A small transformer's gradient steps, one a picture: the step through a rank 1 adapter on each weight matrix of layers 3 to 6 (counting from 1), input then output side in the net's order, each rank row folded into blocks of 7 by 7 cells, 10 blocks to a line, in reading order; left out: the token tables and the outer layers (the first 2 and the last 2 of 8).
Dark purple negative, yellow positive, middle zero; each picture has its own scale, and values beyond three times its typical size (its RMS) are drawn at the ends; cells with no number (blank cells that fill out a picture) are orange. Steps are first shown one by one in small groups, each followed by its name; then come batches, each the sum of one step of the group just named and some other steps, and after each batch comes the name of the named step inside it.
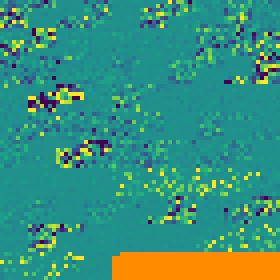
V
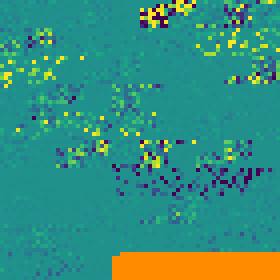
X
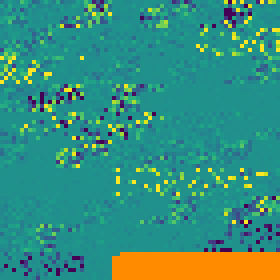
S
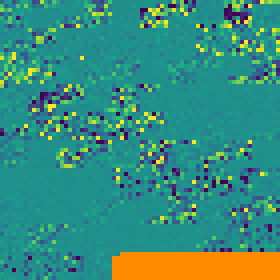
S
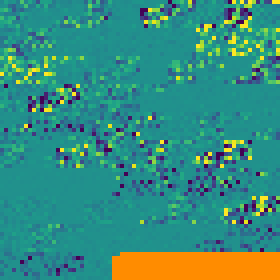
S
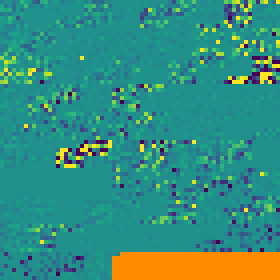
S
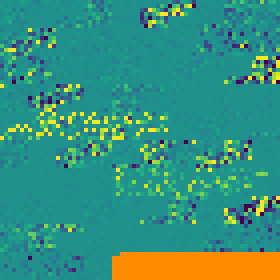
S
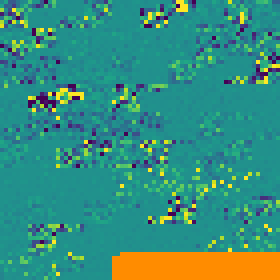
V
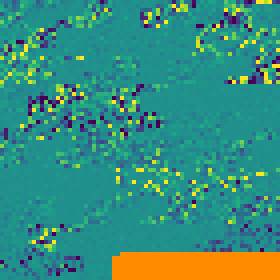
S
